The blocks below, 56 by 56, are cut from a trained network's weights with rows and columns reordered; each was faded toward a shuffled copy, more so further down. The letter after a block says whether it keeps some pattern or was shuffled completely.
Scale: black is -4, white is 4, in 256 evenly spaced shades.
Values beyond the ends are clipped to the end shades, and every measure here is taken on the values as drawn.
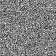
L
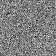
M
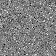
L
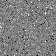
M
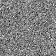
M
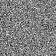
L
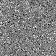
L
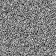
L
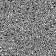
M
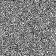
M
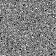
M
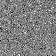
M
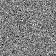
M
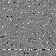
L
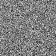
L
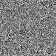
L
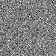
M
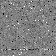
L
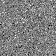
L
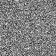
M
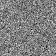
M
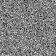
M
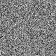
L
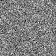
M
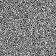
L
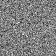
M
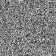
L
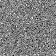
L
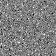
M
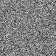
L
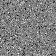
M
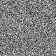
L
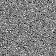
M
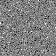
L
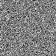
L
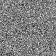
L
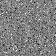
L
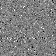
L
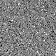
M
